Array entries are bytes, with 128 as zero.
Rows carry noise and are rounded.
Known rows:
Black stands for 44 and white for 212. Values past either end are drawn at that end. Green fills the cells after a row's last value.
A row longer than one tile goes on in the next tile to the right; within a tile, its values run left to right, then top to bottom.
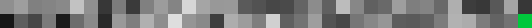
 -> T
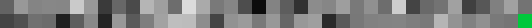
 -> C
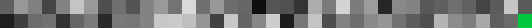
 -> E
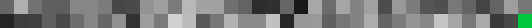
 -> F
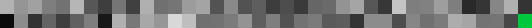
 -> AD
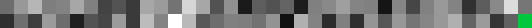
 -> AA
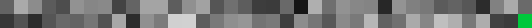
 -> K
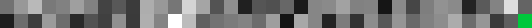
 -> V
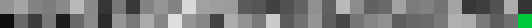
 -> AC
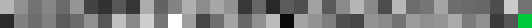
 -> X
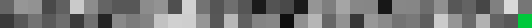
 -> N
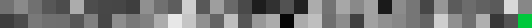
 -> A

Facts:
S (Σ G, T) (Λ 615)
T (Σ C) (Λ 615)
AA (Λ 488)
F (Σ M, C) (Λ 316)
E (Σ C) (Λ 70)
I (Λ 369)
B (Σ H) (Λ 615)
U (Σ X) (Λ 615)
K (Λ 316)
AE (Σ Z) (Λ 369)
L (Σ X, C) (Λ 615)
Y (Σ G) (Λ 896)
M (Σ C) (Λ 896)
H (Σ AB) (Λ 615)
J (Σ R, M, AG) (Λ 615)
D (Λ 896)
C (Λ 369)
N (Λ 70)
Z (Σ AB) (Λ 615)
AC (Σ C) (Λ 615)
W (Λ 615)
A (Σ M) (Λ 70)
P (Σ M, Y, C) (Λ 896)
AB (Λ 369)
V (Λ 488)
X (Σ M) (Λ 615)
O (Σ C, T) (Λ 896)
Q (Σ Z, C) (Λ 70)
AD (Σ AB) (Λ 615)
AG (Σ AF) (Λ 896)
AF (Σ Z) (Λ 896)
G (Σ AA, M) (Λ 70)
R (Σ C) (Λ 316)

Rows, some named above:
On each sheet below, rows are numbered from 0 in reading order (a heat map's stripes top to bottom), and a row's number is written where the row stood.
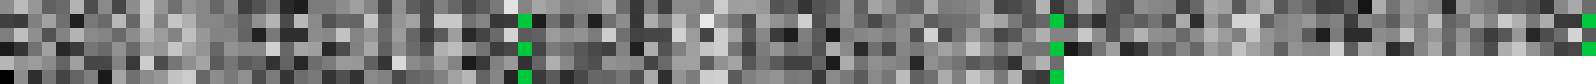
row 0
Y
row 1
L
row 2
K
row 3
O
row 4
I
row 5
O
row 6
Z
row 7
K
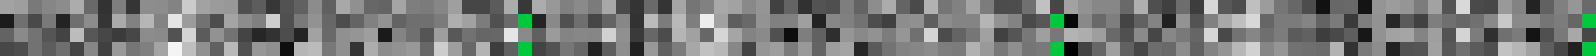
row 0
L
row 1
U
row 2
AE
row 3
G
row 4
C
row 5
AF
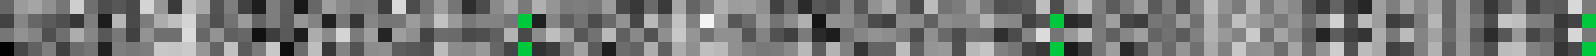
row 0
AB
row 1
J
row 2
P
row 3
Q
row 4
D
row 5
M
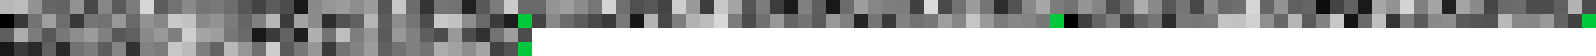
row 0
AG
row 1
AB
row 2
Q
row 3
R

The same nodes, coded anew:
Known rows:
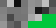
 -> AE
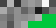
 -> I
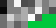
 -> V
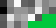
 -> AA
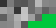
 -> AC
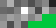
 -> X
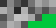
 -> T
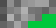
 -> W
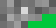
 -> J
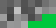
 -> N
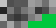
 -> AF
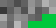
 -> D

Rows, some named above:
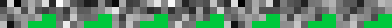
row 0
AB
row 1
G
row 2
C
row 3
Y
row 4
AB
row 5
O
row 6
O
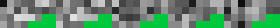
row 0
R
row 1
F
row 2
AF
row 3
O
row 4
Z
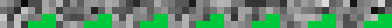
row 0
M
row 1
AG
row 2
P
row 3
O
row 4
A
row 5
K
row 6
AE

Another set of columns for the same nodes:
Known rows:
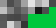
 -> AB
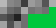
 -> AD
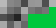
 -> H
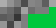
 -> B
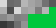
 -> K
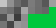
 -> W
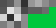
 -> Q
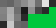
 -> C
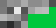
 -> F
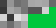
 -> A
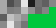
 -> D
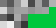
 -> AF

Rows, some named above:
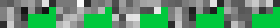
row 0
C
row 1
Y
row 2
G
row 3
C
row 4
I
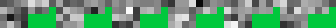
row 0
AE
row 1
N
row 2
R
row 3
M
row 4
AF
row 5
K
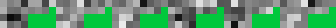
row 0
Z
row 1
AG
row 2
O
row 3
AE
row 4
X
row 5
P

